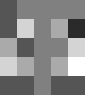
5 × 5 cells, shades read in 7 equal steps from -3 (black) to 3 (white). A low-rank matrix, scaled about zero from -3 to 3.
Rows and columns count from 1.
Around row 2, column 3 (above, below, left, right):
0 0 2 1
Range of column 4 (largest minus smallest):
2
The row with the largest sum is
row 4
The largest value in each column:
2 2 0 1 3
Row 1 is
-1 0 0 0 0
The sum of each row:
-1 0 2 7 -4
